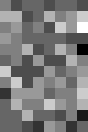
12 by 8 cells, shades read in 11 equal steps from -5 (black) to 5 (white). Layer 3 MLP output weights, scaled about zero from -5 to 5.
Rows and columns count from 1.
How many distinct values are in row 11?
5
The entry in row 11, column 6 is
-2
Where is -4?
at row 11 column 8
